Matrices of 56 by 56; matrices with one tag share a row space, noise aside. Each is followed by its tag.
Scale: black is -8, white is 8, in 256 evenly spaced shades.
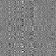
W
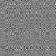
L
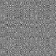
L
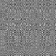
L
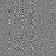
W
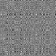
L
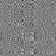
W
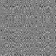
L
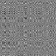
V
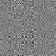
W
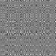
L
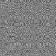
L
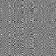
W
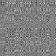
L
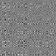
V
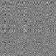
V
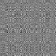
L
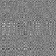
V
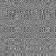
L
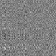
V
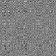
V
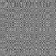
L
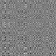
V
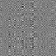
W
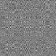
L
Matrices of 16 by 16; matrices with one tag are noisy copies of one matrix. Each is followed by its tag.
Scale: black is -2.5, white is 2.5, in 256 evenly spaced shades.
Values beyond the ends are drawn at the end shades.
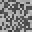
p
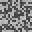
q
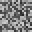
q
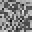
p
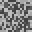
p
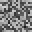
q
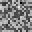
q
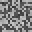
q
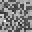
p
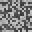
q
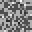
p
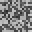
q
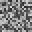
q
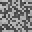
q
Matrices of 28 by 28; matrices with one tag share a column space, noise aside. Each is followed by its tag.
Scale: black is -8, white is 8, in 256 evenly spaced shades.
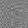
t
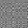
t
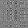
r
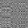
t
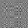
t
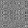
r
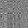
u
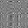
u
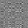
t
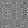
r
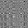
u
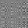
t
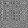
r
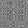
r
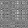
r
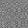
t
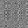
r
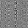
r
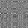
u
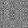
r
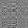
t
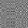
t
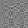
t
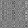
r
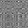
u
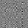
t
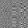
t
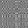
u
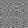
t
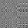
t
